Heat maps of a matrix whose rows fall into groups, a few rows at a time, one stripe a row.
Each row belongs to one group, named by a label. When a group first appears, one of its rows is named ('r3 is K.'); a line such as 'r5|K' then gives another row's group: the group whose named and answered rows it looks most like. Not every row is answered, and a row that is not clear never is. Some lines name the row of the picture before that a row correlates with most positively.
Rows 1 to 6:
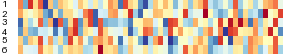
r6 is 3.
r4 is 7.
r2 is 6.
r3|7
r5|3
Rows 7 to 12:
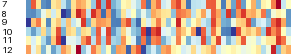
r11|7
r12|6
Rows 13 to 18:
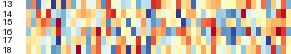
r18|6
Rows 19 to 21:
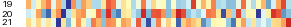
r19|3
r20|7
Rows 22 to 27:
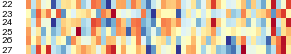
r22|6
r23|3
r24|6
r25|6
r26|6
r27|3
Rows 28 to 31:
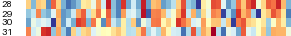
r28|7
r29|7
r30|7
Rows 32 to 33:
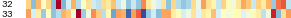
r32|3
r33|6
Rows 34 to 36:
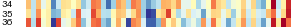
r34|6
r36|6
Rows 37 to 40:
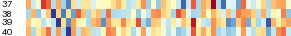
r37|3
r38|7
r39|6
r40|3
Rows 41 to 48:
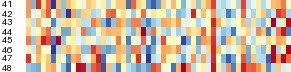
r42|3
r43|6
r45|3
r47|6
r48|7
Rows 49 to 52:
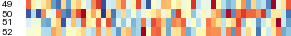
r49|6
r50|7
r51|7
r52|7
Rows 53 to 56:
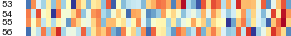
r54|6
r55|6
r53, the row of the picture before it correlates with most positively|50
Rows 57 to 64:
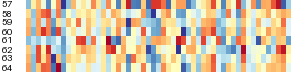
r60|3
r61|7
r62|3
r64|3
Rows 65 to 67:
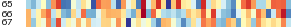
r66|3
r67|3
